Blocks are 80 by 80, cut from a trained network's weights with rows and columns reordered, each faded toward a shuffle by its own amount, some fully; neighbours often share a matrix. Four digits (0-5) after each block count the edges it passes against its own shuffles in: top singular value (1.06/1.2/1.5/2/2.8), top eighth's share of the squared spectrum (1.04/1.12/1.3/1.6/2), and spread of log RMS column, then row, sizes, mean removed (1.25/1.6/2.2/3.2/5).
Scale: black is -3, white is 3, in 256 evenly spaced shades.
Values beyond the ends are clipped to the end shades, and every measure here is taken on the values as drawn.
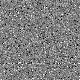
2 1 0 0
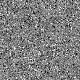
2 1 0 0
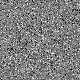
0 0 0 0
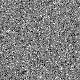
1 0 0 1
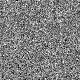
0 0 0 0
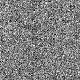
2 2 0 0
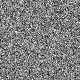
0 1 0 0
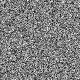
1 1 0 0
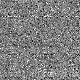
3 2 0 1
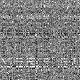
4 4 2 2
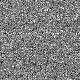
2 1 0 0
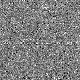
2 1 0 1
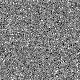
0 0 0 0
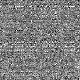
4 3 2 2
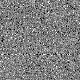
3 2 0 1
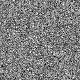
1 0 0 0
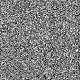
3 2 0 1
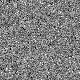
0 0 0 0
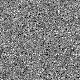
1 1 0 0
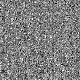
2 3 0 1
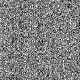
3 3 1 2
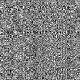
3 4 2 2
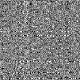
3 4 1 3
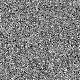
1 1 0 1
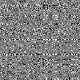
4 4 0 3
